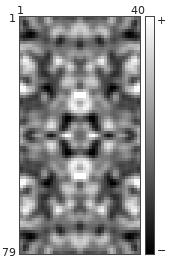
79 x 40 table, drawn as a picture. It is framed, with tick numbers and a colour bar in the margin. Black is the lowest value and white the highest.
The field is mottled with small blotches. There is no overall slope. No row or column stands out. The histogram is bell-shaped. No seam splits the table. It mirrors both left to right and top to bottom.
